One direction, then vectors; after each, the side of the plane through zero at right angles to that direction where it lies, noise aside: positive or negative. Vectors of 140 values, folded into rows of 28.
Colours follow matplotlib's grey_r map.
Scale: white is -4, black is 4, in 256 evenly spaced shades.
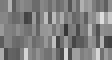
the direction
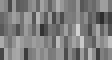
negative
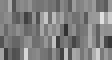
positive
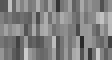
positive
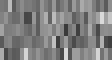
positive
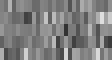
positive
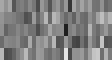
positive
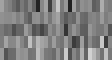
positive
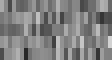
negative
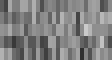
positive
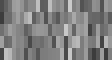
negative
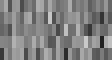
negative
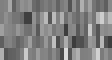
positive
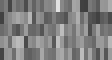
negative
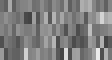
positive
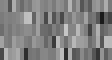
negative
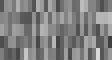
positive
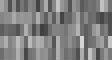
negative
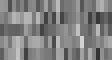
negative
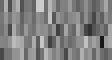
negative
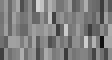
negative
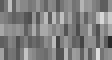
positive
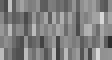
positive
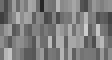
negative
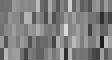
negative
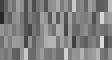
positive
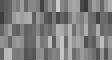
negative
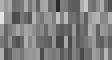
positive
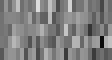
negative
